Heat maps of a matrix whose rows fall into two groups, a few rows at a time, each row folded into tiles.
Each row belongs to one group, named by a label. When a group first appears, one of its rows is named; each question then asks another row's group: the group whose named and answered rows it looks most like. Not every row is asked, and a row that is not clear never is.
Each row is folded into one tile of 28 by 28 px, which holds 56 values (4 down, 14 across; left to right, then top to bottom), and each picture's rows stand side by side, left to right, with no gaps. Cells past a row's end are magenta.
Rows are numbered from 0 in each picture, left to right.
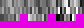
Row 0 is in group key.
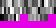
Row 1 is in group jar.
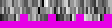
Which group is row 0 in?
key
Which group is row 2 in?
key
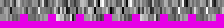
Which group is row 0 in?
jar
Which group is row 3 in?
jar
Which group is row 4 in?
jar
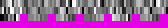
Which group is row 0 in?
key
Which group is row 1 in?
jar
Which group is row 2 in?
jar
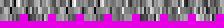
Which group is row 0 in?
jar
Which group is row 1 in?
key
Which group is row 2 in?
jar
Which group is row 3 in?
jar
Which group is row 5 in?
key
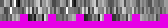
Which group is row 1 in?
key
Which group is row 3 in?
key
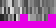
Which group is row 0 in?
key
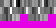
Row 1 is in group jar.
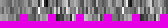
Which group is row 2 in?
key
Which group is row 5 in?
key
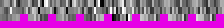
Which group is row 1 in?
jar
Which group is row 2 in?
jar
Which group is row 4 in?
key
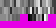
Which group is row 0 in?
jar
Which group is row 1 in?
key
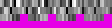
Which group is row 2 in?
jar
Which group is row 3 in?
jar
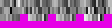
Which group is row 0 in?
jar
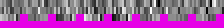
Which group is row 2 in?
key
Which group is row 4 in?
key
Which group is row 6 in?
jar
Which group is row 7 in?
jar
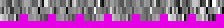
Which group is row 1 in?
jar
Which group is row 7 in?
jar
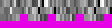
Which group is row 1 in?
jar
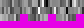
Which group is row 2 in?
jar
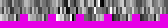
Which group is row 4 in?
key
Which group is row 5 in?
key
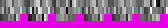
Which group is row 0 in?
key
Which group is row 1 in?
key
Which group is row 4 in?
key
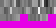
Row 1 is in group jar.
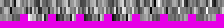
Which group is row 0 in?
jar
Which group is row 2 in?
key
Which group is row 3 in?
key
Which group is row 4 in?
key
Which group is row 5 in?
jar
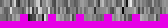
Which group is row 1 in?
key
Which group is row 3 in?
jar
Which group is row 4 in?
jar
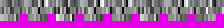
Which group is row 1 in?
jar
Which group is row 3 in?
jar
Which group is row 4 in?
jar
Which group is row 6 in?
jar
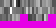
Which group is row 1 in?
key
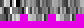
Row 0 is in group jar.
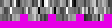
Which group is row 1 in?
jar
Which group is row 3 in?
key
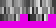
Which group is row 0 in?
key
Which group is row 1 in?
key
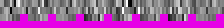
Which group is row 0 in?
jar
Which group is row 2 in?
jar
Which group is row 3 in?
key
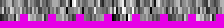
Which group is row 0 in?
key
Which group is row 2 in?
jar
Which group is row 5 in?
jar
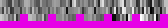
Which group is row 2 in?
jar
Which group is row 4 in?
key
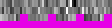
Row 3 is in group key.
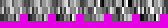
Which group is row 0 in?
key
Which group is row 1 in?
key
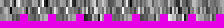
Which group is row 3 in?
key
